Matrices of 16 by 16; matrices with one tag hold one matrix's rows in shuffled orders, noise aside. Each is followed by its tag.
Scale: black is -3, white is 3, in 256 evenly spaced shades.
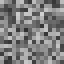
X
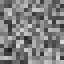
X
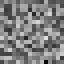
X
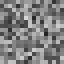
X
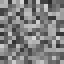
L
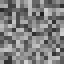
X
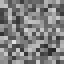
L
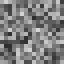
X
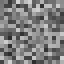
X
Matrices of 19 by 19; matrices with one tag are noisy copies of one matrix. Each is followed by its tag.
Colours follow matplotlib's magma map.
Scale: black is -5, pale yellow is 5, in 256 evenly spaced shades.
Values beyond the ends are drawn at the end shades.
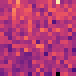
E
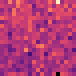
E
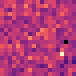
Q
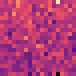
E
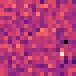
Q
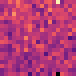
E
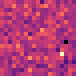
Q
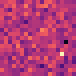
Q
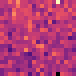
E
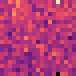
E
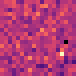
Q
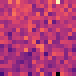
E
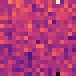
E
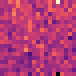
E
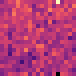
E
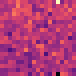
E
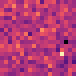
Q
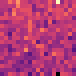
E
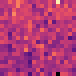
E
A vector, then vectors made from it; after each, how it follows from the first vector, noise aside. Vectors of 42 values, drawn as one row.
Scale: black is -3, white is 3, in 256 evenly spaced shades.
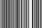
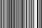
wrapped around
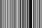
negated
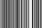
copied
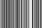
copied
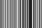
negated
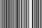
copied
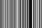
negated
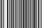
wrapped around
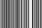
copied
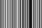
negated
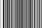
wrapped around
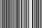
copied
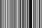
negated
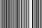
copied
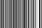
wrapped around
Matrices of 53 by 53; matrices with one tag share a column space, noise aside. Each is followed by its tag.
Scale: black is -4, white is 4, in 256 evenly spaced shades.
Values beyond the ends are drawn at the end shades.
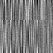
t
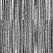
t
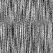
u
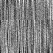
t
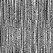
t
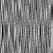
u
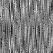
u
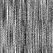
t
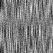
u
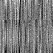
t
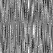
u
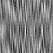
u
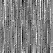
t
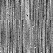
t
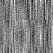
t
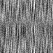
u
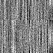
t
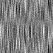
u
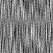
u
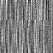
t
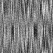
u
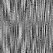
u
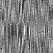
u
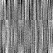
t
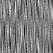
u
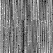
t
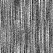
t
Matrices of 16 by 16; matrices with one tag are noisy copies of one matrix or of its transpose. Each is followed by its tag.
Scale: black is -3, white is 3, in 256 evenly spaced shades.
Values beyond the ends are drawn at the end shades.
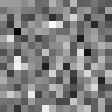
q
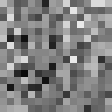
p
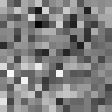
p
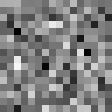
q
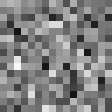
q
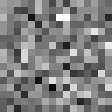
q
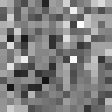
p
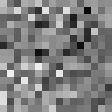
p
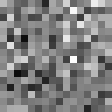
p
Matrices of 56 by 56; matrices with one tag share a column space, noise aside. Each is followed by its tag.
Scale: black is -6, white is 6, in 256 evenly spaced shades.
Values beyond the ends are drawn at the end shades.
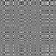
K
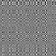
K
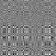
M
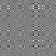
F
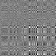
M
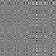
K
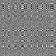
F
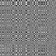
K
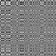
K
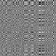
K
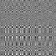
M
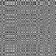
K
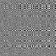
F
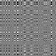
K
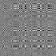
F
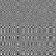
M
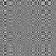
K
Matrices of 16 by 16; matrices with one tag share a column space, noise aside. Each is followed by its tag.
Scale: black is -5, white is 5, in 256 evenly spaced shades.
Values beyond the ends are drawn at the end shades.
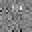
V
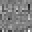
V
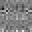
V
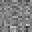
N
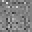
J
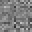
J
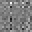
J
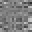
J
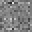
J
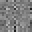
N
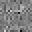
V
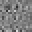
V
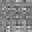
N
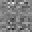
J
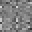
J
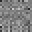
N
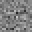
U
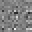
U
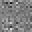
J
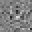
U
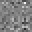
J
